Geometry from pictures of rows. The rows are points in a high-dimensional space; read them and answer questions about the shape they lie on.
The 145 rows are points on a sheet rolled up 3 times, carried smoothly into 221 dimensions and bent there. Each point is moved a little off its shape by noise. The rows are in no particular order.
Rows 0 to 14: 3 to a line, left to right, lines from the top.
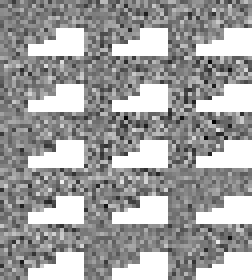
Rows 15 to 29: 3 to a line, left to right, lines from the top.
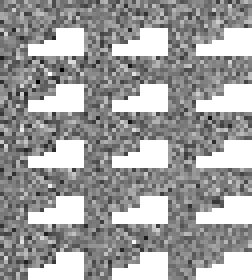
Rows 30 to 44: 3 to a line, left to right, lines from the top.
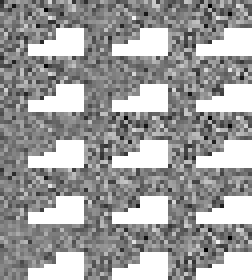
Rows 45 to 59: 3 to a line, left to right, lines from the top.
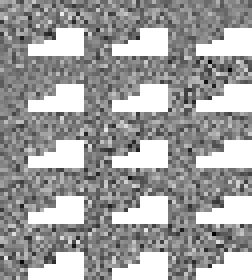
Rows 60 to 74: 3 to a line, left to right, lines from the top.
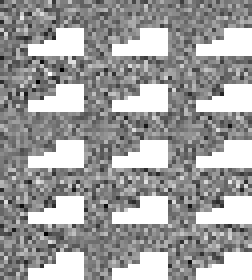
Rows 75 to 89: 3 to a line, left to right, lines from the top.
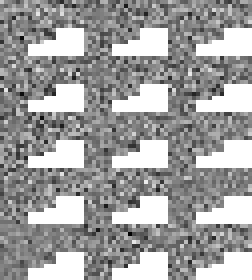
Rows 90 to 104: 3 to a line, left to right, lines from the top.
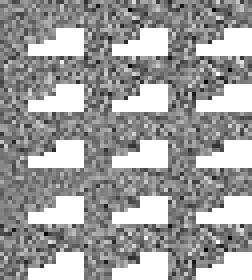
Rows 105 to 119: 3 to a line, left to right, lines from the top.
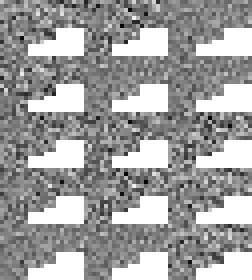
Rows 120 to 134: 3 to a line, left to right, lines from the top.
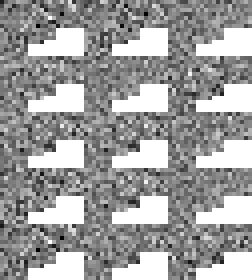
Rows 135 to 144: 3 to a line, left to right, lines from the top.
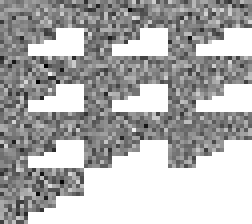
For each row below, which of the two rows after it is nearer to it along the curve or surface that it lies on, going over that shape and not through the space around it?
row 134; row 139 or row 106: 106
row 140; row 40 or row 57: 57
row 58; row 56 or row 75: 75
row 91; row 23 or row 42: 23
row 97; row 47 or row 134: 47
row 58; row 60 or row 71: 71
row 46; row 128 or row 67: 67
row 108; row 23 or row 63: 63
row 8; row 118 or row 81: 81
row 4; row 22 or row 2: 2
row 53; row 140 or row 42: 42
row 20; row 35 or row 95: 35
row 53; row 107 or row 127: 107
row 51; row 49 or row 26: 49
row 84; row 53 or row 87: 53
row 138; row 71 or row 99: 71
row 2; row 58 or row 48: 58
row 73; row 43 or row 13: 13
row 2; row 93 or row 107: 93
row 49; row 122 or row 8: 122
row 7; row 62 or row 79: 79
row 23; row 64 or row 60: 64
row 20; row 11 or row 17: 11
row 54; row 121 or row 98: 98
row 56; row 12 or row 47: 47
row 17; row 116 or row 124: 116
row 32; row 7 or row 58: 7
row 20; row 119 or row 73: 73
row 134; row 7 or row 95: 95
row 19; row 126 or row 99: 126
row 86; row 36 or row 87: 87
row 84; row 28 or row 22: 28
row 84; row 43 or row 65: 43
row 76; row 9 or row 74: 74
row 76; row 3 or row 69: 3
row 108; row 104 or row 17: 104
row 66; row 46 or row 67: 46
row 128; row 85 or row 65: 85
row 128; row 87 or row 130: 130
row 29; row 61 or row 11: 11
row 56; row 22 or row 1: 22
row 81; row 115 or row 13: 115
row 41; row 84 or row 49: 49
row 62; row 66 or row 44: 66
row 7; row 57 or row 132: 132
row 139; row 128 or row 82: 82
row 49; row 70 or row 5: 70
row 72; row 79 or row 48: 79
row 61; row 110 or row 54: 54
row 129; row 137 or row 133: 137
